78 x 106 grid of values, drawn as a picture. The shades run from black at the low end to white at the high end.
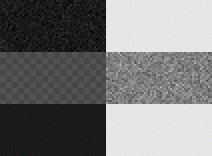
It is made of 3 by 2 panels. Panel 1,1: very low, fine-grained, faint in contrast. Panel 1,2: very high, flat. Panel 2,1: low, checkered, faint in contrast. Panel 2,2: middling, fine-grained. Panel 3,1: very low, flat. Panel 3,2: very high, flat.
